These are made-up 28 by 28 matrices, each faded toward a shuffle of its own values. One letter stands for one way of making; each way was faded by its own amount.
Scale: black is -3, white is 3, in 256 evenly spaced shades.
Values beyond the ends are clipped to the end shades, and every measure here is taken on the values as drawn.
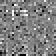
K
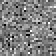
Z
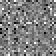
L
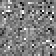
K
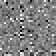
L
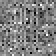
L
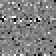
K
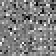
L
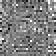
L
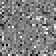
K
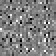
L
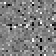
K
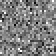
Z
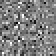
L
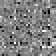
L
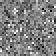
Z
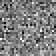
Z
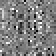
L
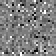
K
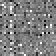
L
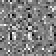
L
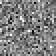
Z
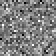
Z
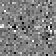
K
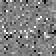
K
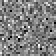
Z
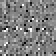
K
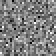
Z
